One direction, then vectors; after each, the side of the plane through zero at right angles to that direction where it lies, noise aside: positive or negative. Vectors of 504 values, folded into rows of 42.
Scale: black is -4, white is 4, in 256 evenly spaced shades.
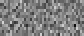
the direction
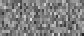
negative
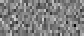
positive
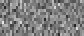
positive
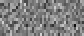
positive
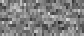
positive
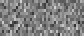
positive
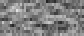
positive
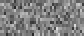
negative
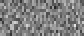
negative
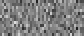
negative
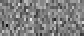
negative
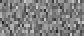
negative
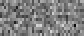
positive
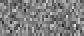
negative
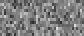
negative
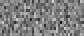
positive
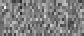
negative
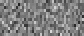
positive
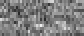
positive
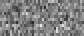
positive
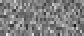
positive
